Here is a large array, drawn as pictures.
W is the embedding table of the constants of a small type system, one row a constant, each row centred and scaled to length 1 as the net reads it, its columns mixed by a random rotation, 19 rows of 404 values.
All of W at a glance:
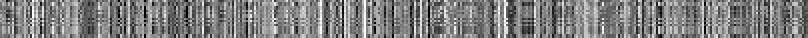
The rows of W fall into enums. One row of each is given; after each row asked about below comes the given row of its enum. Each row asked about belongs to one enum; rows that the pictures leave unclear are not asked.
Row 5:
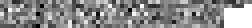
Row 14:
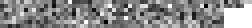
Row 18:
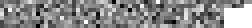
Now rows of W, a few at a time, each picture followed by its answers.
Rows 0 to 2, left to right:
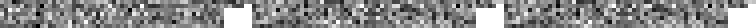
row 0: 5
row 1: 14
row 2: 14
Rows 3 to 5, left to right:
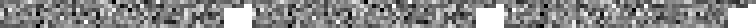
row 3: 18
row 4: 18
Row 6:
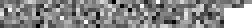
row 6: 18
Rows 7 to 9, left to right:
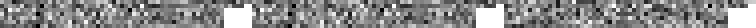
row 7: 5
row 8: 5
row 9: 14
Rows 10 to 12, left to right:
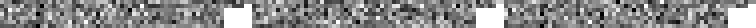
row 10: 5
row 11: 14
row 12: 18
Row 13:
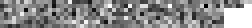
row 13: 14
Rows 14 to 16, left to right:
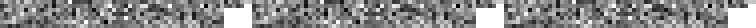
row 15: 14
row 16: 14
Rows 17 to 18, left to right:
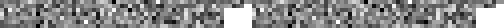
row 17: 18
